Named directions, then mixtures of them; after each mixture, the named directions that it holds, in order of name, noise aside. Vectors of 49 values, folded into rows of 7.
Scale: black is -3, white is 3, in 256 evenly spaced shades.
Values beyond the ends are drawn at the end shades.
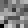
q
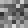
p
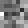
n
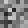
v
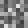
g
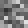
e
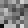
p, q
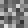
g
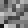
g, q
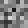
v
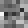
n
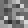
e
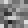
e, q, v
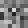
p, q, v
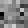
n, p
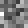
g, n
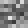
p, v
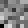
q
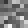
e, q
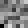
q
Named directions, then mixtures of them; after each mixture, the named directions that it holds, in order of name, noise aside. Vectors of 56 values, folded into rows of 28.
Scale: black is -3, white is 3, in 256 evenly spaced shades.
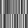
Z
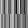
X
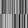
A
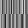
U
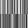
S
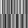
S, U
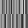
U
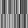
A, X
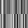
X, Z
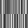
Z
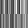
X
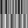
S, U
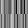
X, Z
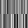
S, Z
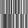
A, U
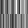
X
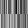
S, X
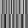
U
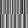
U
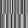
U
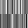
S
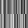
X, Z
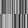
A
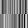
A, Z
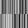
A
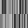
A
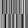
U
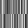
Z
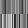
A, Z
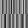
U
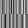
U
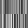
A, Z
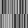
A
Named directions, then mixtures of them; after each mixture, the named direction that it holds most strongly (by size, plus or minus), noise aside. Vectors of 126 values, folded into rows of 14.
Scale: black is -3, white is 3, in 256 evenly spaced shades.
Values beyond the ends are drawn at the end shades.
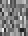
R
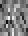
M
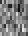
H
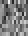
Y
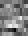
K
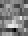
K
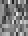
Y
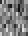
H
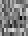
R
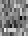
K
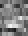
K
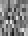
M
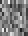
R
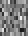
R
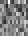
Y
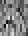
H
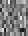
R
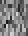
H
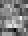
K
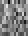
Y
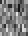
H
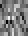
M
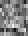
K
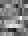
K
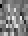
M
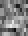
K
